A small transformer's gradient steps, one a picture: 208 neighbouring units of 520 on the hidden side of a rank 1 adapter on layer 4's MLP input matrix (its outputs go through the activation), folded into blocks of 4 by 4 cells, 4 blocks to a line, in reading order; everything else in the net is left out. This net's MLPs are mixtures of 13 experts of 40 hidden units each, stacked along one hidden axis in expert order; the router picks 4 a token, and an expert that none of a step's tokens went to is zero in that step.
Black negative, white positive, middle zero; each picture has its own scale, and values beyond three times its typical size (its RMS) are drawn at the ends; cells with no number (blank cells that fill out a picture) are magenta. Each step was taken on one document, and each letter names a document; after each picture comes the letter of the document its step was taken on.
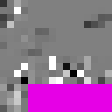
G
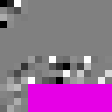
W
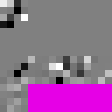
W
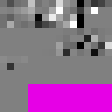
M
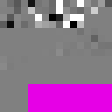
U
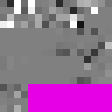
M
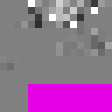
U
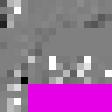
G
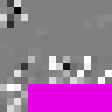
W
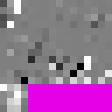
G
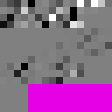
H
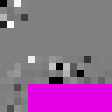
W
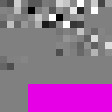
U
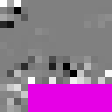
W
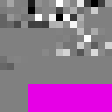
U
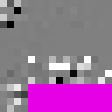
W
